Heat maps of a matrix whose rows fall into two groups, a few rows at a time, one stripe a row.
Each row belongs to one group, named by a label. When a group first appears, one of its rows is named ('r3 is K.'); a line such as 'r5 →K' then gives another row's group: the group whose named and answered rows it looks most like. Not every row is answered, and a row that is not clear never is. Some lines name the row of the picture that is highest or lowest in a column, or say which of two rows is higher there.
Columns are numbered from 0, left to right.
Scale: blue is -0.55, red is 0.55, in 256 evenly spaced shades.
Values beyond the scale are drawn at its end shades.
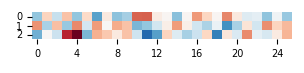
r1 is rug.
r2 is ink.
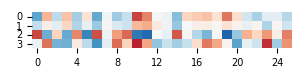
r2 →rug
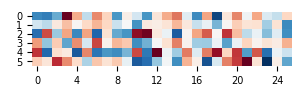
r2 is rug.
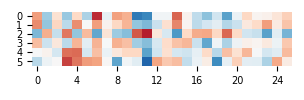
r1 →rug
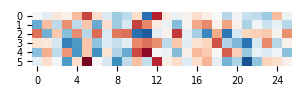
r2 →rug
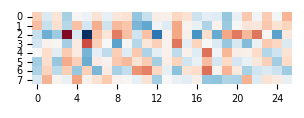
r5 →ink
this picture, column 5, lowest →2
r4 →ink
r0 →rug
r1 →rug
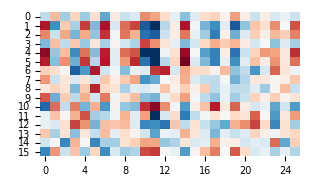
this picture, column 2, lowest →14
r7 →rug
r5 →rug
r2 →rug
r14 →ink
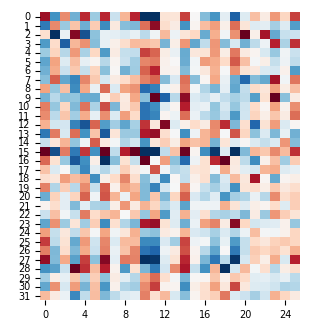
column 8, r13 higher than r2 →No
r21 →ink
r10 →rug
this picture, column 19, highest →23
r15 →rug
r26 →rug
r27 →rug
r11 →rug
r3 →ink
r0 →rug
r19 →rug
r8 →rug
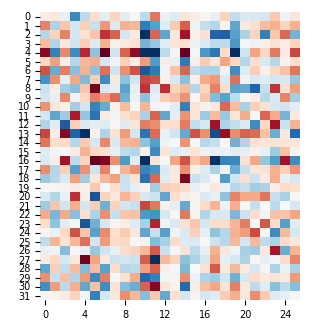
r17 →rug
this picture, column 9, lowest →30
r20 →ink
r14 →rug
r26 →ink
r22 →rug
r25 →ink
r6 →rug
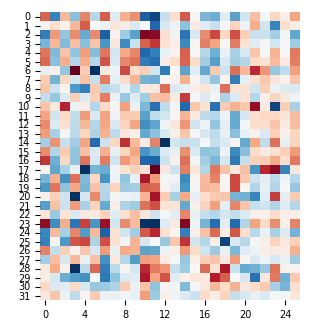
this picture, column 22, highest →17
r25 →ink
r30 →ink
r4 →rug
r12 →rug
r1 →ink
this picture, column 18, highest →28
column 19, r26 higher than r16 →Yes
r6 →ink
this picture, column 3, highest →6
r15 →rug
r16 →rug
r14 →ink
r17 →ink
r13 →rug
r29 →ink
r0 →rug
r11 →rug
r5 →rug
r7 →rug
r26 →rug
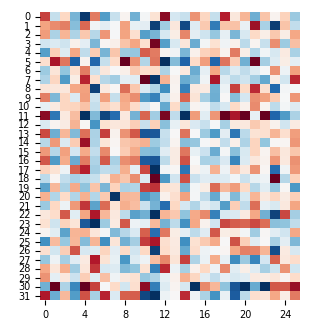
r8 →ink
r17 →ink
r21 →ink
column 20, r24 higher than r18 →Yes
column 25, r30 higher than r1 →Yes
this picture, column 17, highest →7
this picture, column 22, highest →11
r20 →rug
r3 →ink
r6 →ink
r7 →ink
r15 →rug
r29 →rug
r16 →rug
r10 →ink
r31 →rug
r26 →ink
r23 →ink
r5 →ink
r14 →ink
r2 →rug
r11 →ink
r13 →rug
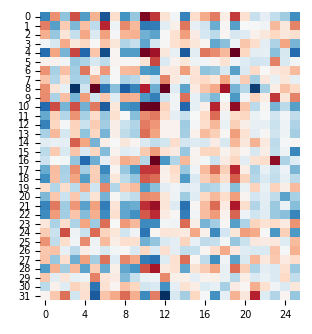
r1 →rug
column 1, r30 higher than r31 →No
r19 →rug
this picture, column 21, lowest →8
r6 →rug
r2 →rug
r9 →rug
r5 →ink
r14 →ink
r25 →rug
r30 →ink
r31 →ink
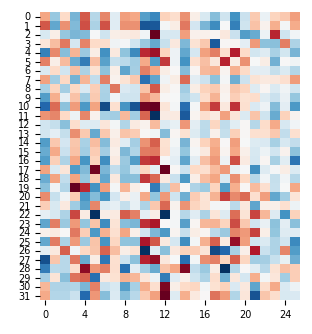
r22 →ink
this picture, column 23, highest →2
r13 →ink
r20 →ink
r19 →ink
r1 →rug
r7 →rug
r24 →ink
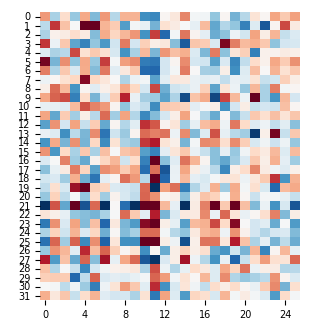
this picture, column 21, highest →9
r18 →ink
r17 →ink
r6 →rug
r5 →rug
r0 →rug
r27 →rug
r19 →ink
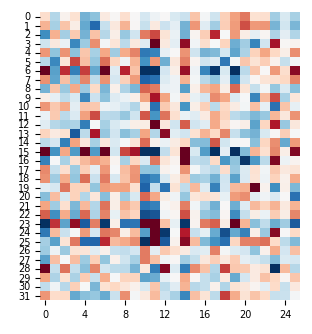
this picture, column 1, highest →23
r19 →ink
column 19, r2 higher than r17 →Yes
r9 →ink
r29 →rug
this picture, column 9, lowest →23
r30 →ink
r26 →ink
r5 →ink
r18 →rug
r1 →ink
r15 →rug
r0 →ink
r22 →rug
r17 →rug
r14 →ink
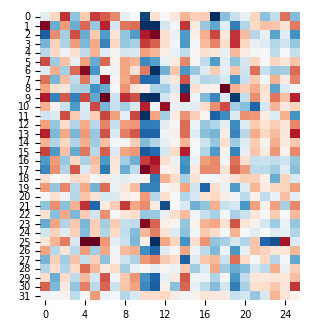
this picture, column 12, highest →10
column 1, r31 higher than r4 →No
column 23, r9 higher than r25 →Yes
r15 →rug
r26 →rug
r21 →ink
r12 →rug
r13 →rug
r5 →rug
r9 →rug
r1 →rug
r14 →rug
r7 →rug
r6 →ink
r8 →ink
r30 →rug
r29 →rug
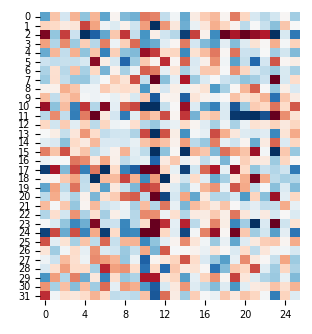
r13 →ink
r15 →ink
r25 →rug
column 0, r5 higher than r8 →No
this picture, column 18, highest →2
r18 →ink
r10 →rug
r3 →rug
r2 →ink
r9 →ink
